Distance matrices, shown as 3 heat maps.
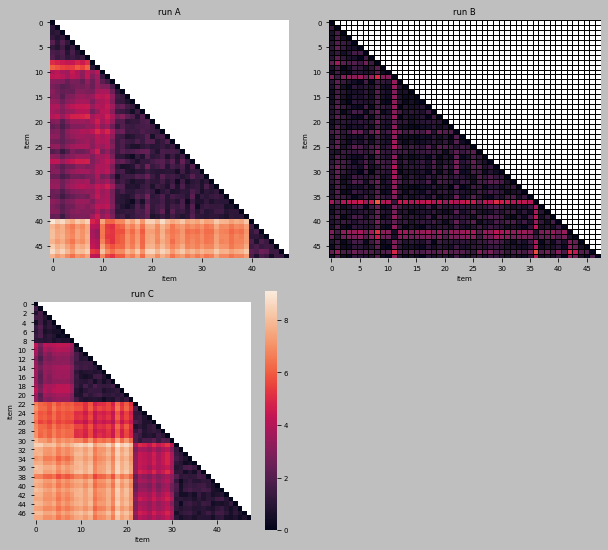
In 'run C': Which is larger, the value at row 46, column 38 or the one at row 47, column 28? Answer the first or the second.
the second
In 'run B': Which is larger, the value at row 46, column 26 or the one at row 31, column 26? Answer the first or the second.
the first
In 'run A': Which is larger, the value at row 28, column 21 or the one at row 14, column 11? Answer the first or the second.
the second
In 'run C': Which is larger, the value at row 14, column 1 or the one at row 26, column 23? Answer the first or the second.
the first
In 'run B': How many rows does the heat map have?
48
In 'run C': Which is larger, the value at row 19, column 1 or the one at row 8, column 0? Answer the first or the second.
the first
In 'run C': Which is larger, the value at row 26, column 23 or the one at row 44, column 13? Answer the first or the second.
the second
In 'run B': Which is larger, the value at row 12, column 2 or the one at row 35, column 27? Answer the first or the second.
the first
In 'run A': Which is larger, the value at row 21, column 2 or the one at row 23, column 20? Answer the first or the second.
the first
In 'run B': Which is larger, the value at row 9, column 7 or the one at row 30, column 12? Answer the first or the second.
the first
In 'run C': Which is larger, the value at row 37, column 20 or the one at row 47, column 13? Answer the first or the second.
the first
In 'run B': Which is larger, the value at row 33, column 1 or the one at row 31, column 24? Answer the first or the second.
the first
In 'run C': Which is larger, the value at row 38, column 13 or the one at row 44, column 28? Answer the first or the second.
the first
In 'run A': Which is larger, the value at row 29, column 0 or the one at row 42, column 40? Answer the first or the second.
the first
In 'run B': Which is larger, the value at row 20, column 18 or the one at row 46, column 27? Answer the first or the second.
the second
